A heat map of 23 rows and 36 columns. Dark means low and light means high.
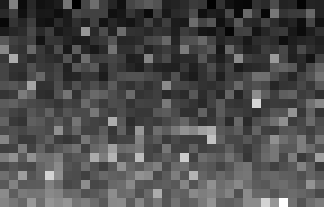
Grain: fine. Slope: up to the bottom. Stripes: none. Average level on the scale: 30%.
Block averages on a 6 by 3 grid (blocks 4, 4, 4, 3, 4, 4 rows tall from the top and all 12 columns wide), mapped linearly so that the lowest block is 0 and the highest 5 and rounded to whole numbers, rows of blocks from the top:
000
111
222
333
444
555
